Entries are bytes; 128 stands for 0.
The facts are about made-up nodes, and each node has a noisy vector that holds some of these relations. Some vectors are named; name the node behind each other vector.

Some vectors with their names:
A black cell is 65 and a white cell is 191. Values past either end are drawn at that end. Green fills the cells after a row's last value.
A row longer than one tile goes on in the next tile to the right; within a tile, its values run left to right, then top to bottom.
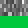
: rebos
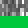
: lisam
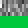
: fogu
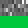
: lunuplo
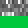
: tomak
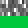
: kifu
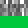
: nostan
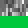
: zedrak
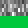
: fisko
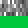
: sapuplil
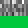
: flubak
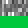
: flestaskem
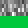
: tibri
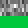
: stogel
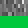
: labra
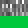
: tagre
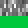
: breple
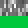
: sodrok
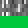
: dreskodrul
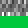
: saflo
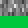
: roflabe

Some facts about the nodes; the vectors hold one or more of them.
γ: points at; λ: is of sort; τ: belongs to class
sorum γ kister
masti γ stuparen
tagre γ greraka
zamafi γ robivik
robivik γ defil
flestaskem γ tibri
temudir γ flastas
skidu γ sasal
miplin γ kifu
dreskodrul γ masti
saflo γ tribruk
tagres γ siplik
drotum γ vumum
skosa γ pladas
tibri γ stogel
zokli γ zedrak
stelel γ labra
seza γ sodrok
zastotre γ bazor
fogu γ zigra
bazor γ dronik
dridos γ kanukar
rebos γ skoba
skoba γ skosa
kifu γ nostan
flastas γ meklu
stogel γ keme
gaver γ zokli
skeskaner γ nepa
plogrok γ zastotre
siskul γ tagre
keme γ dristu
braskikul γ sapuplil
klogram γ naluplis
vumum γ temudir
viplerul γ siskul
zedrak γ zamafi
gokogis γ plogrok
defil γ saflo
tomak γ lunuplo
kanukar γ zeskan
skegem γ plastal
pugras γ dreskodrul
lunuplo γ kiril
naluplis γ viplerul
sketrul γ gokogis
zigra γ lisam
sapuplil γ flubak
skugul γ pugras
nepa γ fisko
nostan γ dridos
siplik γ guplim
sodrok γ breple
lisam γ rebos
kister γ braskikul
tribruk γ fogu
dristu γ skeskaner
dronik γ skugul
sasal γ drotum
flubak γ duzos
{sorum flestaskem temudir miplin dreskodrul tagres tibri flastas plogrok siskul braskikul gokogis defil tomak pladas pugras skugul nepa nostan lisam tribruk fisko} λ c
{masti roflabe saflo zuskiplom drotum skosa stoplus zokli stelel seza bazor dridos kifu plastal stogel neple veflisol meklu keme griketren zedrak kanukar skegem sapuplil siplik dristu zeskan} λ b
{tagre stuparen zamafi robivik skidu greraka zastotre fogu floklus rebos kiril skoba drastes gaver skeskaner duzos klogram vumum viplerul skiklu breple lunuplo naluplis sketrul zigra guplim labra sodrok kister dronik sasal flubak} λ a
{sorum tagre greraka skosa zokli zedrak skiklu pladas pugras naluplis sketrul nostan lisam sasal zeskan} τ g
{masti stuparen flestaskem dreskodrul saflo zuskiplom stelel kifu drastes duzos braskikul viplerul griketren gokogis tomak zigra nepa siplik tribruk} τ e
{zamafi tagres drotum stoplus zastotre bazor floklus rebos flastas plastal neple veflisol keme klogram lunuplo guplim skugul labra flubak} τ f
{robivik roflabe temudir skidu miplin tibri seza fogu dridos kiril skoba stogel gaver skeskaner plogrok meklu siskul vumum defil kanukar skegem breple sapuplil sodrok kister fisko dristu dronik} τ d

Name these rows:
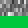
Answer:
zigra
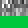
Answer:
gokogis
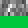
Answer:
kiril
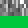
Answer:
zeskan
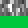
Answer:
siskul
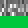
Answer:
skeskaner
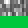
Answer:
duzos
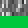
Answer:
masti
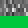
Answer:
drotum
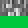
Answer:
viplerul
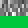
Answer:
defil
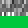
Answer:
tribruk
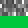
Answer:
zamafi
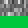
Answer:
drastes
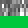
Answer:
sketrul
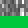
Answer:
pladas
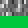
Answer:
stuparen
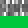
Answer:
sorum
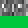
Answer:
bazor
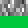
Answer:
plogrok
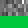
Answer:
klogram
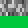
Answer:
dronik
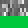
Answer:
sasal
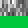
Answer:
kister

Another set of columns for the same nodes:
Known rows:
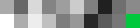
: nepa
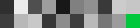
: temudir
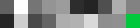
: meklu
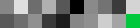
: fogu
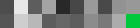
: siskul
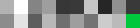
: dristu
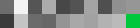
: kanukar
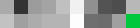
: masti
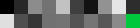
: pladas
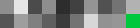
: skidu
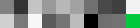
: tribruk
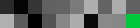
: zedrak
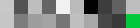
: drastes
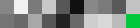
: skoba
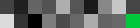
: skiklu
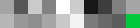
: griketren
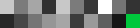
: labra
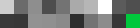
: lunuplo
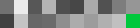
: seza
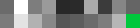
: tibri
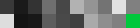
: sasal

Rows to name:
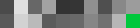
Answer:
miplin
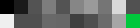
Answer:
nostan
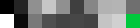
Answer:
lisam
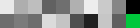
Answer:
keme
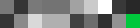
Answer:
skugul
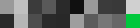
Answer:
robivik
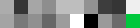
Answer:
saflo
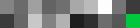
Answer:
tagres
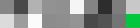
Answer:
braskikul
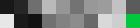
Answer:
skosa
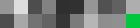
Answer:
gaver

